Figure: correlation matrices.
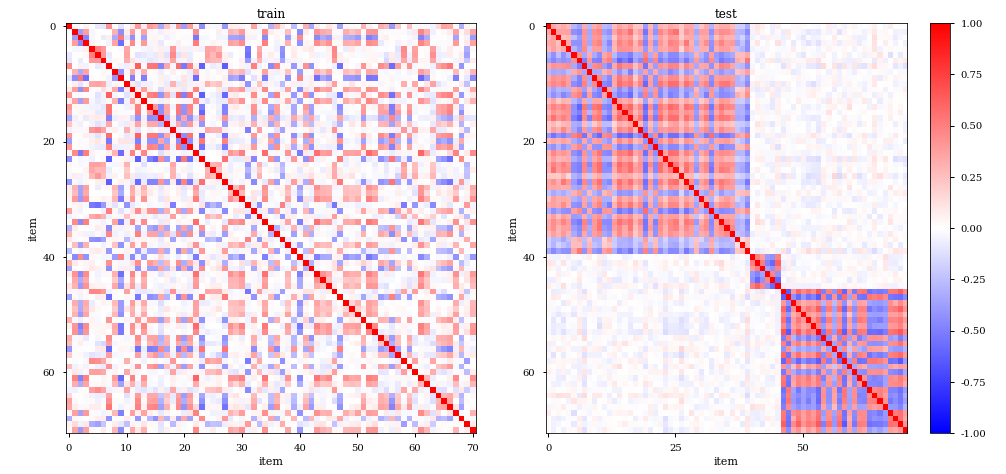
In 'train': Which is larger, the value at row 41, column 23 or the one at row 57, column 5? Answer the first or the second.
the second
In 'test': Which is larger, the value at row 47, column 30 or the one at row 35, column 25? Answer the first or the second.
the second
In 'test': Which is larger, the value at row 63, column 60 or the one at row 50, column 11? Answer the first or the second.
the first
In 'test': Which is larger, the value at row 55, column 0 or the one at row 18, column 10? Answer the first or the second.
the second
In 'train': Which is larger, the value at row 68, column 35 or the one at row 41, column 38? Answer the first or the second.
the first
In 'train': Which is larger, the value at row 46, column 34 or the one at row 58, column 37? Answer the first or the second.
the first
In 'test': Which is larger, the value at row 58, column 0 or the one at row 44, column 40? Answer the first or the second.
the first
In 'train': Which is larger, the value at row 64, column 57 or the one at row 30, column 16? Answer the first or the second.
the first
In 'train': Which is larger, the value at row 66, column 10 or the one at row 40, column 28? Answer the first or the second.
the first
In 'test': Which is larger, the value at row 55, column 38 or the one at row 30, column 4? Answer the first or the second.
the second
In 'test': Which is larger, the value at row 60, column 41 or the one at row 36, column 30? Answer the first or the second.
the second
